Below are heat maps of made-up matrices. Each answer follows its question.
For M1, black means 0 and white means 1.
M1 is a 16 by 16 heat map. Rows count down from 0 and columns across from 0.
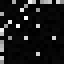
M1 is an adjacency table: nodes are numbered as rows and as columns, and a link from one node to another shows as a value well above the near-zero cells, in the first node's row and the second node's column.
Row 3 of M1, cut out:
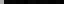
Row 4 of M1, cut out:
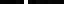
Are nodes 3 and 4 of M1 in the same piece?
no
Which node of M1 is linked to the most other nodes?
node 0
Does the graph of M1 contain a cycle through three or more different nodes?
no
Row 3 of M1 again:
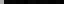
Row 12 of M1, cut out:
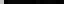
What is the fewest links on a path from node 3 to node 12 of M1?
2
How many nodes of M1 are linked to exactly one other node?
12
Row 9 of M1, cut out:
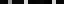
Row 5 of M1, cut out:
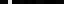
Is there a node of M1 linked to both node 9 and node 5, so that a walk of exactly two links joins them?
yes
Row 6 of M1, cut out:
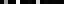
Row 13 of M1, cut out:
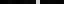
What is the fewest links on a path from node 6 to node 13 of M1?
2
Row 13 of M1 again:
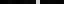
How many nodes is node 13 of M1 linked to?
1
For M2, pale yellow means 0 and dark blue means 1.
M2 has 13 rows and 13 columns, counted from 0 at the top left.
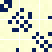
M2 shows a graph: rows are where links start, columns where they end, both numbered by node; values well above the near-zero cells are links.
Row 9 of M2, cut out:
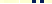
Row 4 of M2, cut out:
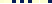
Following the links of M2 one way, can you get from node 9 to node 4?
yes
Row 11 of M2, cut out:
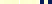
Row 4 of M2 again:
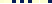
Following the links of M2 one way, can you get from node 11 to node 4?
yes
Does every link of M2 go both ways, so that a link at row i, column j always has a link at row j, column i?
yes
